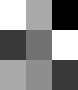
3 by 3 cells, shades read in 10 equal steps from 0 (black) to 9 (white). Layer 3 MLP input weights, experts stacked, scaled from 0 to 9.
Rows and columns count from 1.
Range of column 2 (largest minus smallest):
2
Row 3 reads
6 5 2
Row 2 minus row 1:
-7 -2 9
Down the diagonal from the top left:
9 4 2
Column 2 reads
6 4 5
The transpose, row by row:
9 2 6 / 6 4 5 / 0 9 2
